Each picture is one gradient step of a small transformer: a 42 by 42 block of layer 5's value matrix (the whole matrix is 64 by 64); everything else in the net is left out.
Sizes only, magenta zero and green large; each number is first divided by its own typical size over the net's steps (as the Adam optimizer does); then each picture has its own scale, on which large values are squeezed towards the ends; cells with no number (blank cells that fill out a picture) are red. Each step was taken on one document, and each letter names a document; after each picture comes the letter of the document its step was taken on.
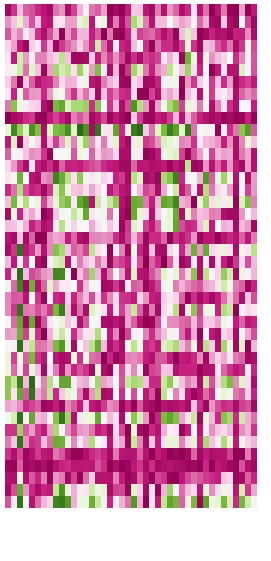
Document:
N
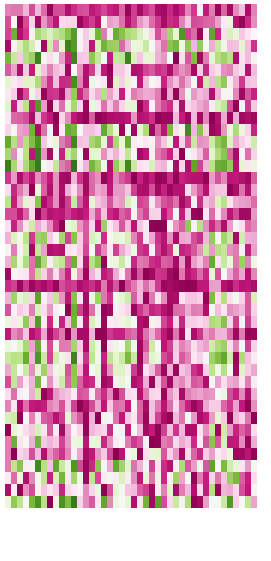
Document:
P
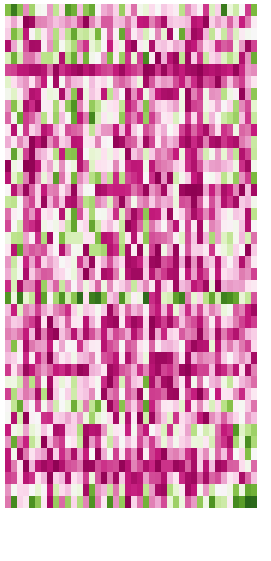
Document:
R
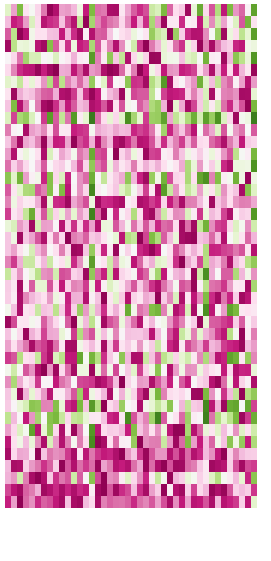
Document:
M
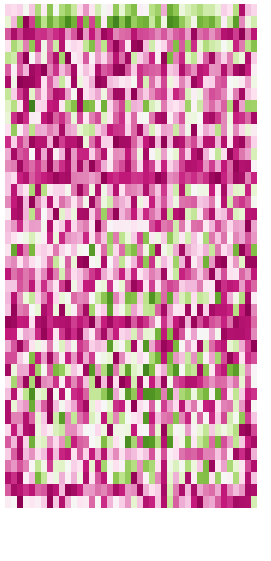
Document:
P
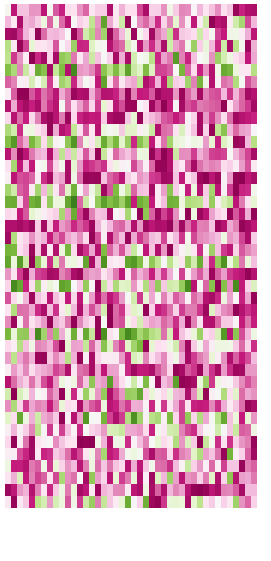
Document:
P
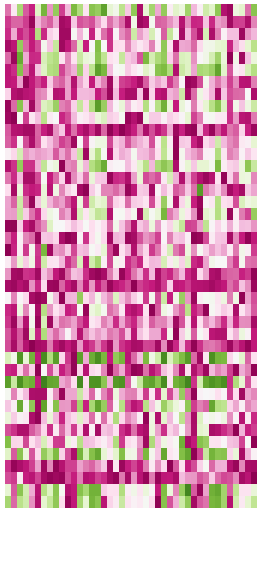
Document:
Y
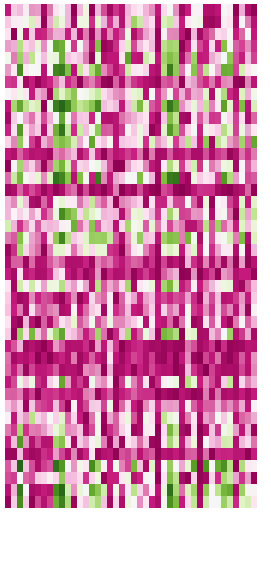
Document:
N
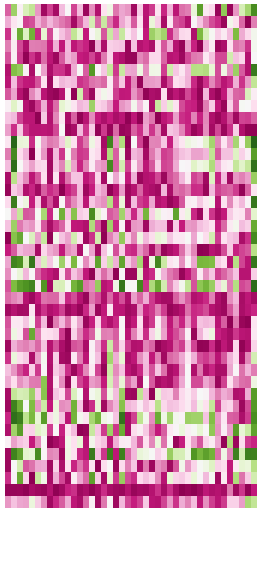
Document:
R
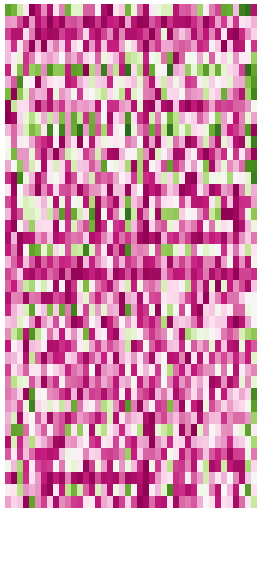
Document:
M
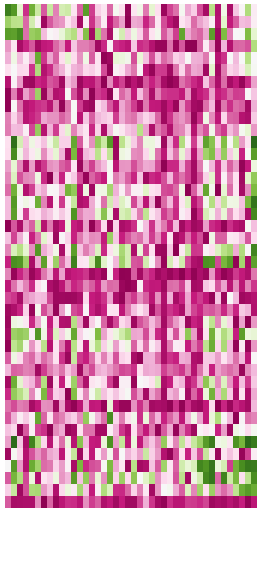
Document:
R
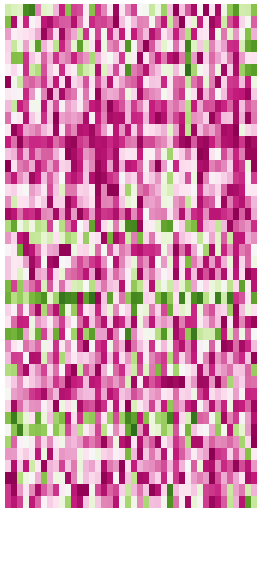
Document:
M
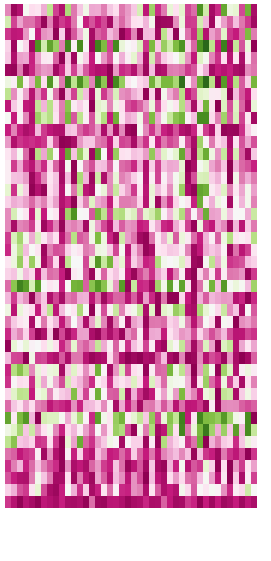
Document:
R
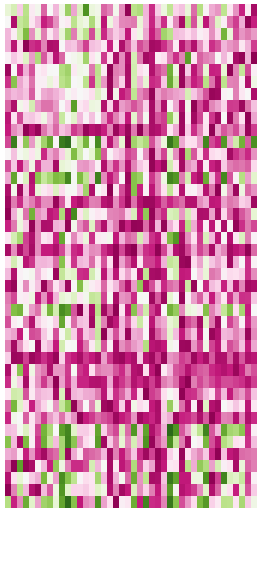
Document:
N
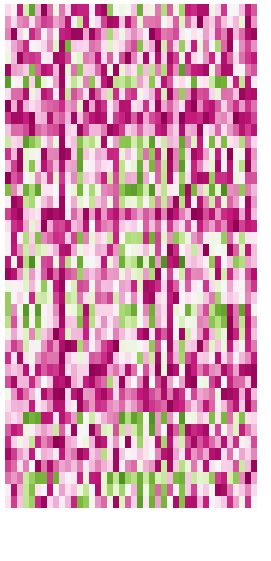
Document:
P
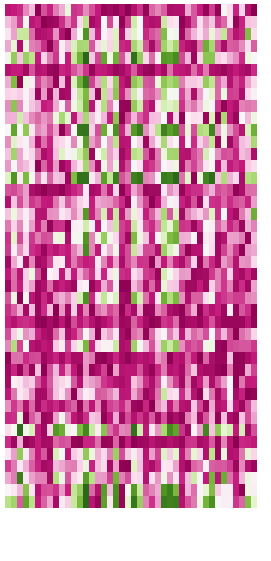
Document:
N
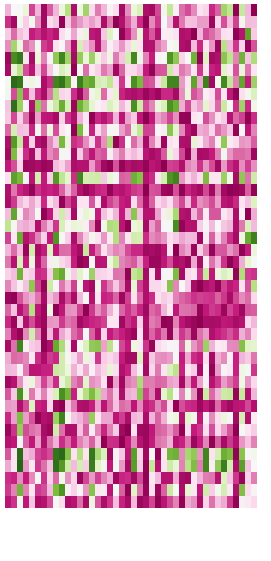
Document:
N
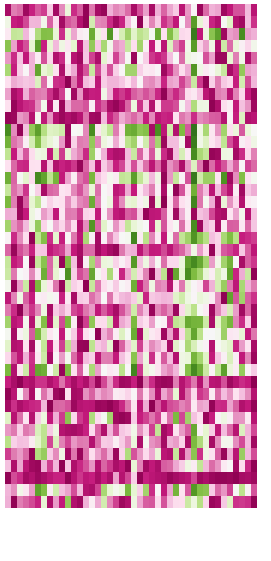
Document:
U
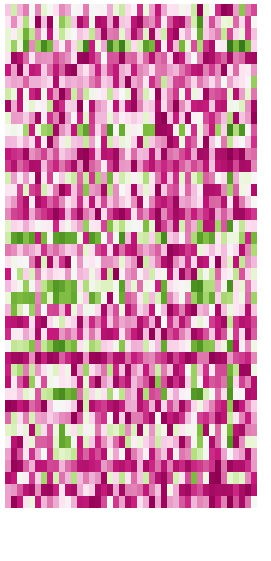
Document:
P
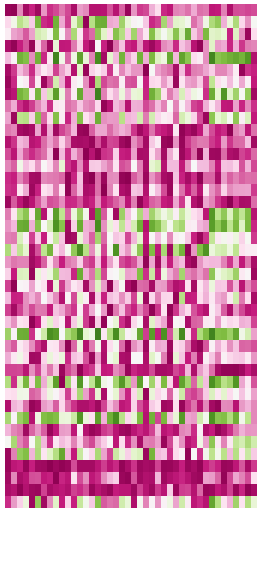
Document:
Y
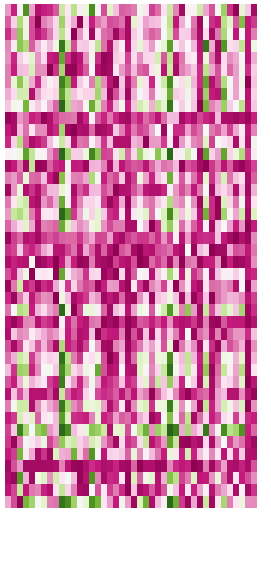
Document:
N
